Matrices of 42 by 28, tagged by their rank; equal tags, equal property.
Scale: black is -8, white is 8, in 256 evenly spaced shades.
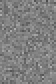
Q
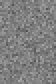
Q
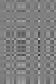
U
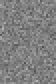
Q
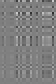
U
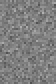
Q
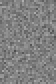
Q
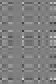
U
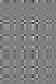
U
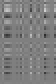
U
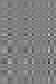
U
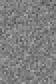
Q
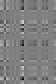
U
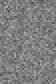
Q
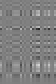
U
